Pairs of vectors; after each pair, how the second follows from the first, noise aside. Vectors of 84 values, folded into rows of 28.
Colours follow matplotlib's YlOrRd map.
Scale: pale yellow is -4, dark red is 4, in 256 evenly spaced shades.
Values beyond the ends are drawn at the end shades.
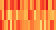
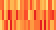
negated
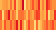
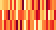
scaled up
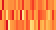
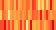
shuffled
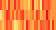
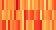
shuffled
